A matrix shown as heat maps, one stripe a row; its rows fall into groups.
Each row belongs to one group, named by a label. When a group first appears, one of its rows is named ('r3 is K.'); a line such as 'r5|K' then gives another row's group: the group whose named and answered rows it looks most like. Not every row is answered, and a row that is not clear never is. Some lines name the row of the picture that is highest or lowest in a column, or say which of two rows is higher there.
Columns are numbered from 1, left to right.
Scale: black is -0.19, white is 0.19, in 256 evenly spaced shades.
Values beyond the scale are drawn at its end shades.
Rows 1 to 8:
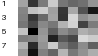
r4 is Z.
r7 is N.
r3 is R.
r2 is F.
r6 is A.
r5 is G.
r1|N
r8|G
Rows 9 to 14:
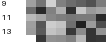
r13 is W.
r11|F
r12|N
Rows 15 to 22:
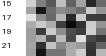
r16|G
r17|F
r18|A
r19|N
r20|F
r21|Z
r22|Z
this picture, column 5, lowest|18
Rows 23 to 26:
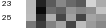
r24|G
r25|G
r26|R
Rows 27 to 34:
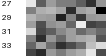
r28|F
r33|A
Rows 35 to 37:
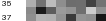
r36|G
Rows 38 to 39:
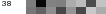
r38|Z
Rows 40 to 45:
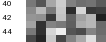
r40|N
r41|F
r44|N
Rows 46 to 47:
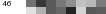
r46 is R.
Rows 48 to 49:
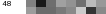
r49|Z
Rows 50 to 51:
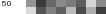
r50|G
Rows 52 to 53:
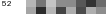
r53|G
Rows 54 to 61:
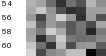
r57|W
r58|W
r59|N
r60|F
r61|Z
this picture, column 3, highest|58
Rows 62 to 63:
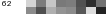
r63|N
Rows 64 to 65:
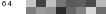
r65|A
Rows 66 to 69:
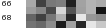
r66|R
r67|F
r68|R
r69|A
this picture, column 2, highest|67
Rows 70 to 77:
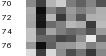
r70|N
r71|G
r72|G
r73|Z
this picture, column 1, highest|77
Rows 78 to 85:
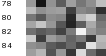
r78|G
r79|F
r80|R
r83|W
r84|A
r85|F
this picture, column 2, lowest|78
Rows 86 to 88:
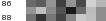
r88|R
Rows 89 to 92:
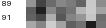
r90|R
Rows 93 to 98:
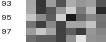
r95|F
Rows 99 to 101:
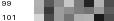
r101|Z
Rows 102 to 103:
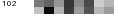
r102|A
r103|G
